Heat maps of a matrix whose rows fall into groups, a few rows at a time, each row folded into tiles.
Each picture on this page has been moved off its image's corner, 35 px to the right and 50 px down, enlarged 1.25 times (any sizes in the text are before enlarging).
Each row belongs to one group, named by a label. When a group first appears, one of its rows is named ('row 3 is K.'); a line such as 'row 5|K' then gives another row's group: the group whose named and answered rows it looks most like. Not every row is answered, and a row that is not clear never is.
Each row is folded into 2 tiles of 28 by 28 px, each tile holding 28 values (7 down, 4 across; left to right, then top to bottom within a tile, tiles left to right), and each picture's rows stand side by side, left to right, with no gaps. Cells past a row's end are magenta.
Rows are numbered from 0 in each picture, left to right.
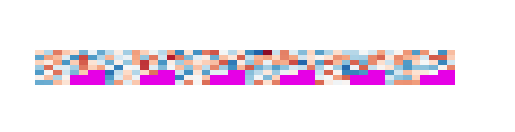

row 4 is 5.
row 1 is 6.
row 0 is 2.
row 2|6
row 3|6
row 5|6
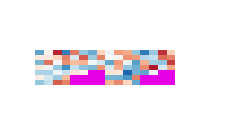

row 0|6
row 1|5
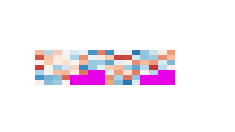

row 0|6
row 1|5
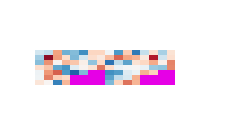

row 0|5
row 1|6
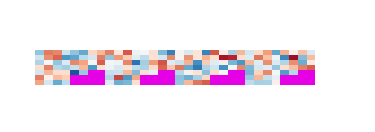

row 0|5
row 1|2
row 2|6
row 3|2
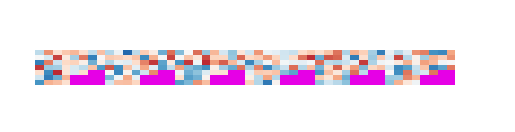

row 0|6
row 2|6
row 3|5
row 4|2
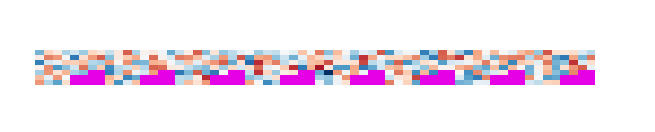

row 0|5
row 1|2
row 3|5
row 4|6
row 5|5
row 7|2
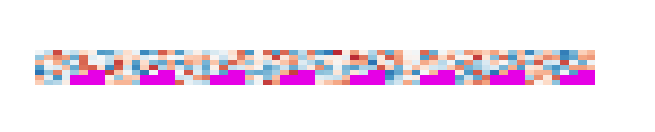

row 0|2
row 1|5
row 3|6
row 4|6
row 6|6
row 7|5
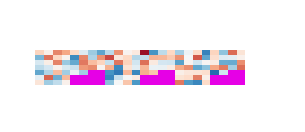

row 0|2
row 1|6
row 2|5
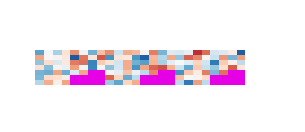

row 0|6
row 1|2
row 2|2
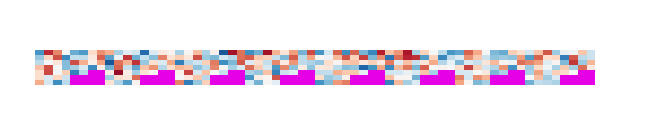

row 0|5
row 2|5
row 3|6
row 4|6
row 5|2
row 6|5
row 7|2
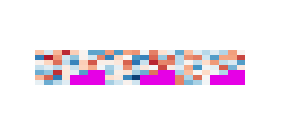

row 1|2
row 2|5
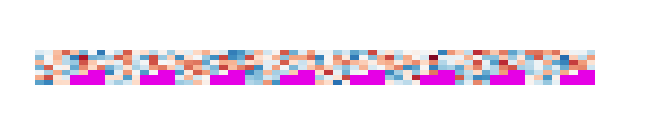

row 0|2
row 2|2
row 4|5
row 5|6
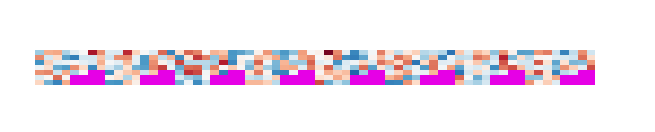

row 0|5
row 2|2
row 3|5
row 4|5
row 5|2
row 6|2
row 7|5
